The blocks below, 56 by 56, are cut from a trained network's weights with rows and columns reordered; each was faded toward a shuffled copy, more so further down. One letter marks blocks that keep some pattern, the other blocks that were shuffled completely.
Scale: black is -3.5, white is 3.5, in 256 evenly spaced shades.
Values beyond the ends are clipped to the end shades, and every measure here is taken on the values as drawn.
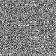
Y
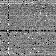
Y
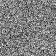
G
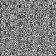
Y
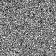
G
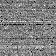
Y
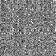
Y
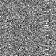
Y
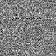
Y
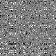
Y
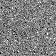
G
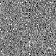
Y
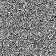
G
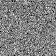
G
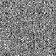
Y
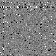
Y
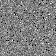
G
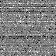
Y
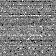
Y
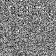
Y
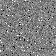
G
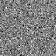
Y
